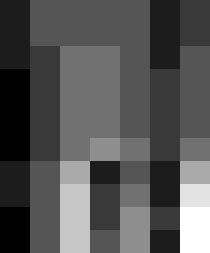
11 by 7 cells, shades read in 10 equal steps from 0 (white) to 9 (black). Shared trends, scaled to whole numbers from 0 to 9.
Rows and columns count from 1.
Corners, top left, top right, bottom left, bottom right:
8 7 9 0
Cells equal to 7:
14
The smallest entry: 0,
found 2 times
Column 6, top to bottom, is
8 8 8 7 7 7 7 8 8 7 8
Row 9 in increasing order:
1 2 5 6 7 8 8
